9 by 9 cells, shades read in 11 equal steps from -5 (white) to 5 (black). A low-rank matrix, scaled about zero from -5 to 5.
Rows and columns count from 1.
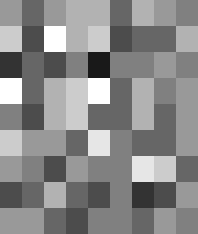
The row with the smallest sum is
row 4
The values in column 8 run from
-3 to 2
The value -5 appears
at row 2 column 3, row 4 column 1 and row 4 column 5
